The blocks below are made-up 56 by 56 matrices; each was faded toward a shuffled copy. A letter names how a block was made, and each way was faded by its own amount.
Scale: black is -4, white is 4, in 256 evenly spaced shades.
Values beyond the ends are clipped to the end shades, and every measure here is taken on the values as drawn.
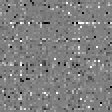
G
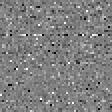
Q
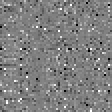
G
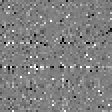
G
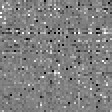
G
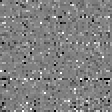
G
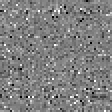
Q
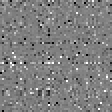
G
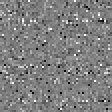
Q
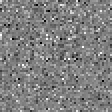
Q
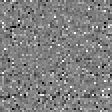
Q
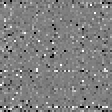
G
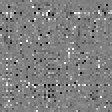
G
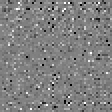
G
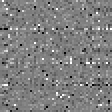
G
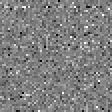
Q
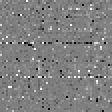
G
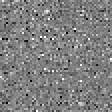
Q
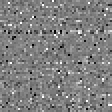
Q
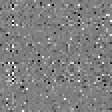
G
